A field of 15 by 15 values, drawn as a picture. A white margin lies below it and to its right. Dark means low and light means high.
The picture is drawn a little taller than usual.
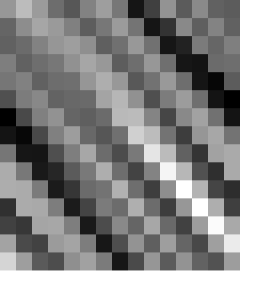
The histogram is bell-shaped. The top left is the calmest part. No single row or column stands out from its neighbours. Neither half mirrors the other.
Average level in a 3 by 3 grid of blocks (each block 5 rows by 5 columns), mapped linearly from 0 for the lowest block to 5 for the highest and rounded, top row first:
4 3 0
0 5 3
3 2 5
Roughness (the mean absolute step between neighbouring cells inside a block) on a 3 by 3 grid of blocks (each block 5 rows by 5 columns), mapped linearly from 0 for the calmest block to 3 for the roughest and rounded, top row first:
0 1 1 / 1 1 2 / 2 2 3
